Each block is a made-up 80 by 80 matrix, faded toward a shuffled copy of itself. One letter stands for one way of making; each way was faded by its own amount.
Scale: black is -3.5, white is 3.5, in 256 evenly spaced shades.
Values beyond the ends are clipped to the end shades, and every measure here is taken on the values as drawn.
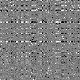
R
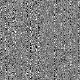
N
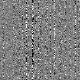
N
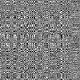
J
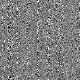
N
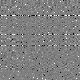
R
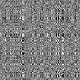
J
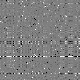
R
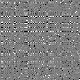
R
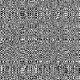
J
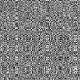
J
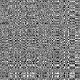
J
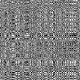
J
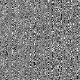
N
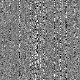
N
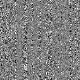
N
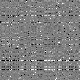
R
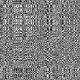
J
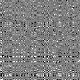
R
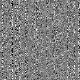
N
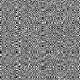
J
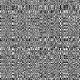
J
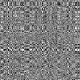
J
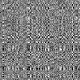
J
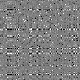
R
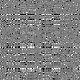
R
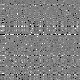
R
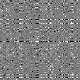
R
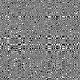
R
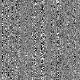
N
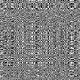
J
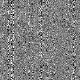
N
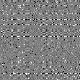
R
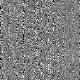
N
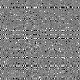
R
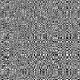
J
